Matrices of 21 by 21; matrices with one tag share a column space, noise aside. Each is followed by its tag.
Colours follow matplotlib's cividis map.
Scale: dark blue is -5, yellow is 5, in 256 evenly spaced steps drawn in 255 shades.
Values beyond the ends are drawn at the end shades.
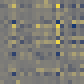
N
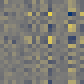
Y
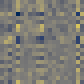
Y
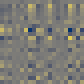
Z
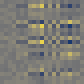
N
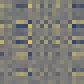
N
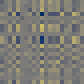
Y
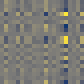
Y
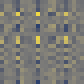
Y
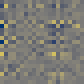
N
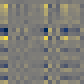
Z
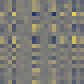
Y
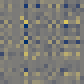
N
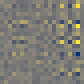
N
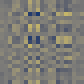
Y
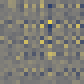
N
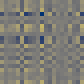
Y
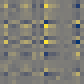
N
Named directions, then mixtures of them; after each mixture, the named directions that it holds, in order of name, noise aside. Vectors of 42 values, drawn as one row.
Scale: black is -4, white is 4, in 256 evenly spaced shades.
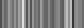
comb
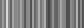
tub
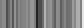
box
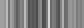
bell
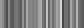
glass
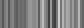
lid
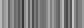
bell, comb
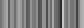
glass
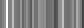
bell, lid, tub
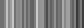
box, glass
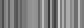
lid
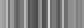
bell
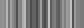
bell, comb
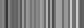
comb, glass, lid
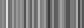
tub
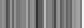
box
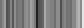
box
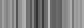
bell, box, comb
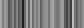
comb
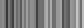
box, glass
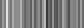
glass, tub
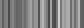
lid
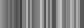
bell, glass, lid
